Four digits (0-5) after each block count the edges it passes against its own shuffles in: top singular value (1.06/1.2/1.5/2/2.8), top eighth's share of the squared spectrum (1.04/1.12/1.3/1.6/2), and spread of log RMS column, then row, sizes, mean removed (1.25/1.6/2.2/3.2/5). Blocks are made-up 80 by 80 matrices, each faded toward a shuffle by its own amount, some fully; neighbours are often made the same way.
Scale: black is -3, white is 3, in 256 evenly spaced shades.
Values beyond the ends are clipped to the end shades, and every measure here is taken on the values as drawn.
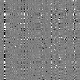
5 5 3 2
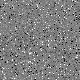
2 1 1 0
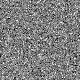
0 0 0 0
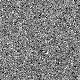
0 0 0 0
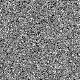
0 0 0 0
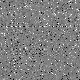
3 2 0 1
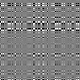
5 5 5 5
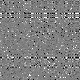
5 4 1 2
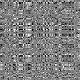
5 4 3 3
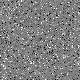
2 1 0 0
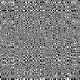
5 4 3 3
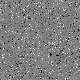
0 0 0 0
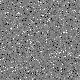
0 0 0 0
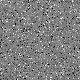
2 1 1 0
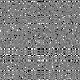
5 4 2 3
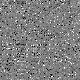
3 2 0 1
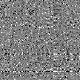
4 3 1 2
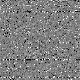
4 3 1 2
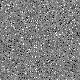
3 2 0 1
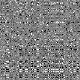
4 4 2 3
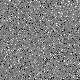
0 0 0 0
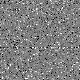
3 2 0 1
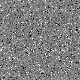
2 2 0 0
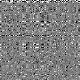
4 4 2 3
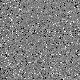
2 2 0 1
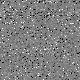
2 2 0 1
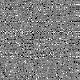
4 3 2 2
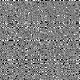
4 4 2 3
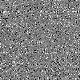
3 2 0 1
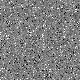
1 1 0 0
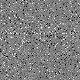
3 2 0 1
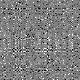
4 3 2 2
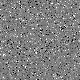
1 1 0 0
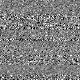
1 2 0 4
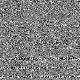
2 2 0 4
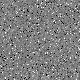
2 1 0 0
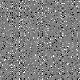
4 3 2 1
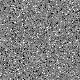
0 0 1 0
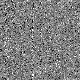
1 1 2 0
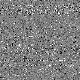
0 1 0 3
